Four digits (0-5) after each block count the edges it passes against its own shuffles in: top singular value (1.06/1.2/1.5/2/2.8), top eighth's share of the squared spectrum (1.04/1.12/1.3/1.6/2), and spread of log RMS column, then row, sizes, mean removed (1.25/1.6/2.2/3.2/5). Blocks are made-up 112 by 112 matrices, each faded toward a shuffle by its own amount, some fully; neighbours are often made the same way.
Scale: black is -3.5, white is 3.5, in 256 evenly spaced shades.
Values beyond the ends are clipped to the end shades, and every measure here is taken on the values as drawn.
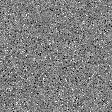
0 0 0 0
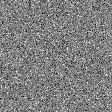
0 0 0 0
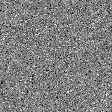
0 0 0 0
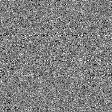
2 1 0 3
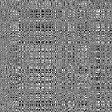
5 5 4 4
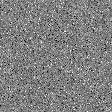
0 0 0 0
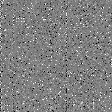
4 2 1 1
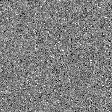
1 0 1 0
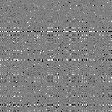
5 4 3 3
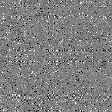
4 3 1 2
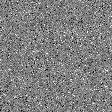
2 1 0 0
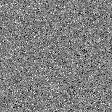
2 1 0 0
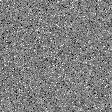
0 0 0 0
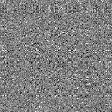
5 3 2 2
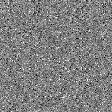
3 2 1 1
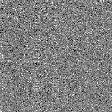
4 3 2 1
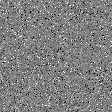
2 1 0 0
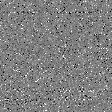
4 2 0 1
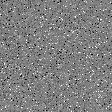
2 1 0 0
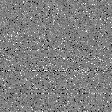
4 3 0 2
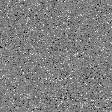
3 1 0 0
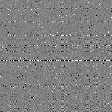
5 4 1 3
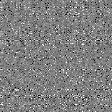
4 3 1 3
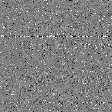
4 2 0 2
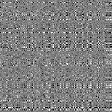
5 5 3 4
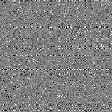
5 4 2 3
